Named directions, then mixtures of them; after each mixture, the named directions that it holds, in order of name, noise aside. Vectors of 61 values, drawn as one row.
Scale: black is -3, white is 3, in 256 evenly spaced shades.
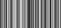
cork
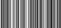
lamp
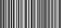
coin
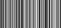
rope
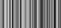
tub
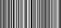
coin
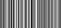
coin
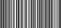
coin, lamp, rope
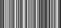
coin, rope, tub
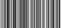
cork, rope, tub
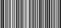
lamp, rope, tub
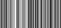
cork, lamp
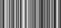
coin, tub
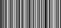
cork, rope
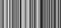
tub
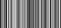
cork
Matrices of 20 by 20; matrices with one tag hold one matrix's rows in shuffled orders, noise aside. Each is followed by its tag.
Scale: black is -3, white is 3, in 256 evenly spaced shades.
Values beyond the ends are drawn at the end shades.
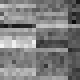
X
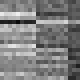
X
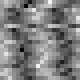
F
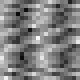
F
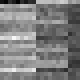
X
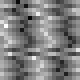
F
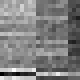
X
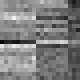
X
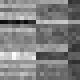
X
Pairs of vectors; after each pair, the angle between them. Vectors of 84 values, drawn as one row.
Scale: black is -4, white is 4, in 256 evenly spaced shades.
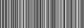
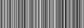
nearly opposite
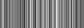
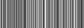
orthogonal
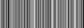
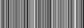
nearly parallel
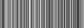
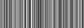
partly opposed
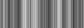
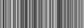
partly opposed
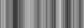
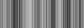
nearly parallel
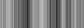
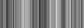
nearly opposite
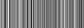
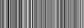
nearly opposite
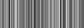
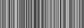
nearly parallel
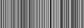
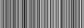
partly aligned
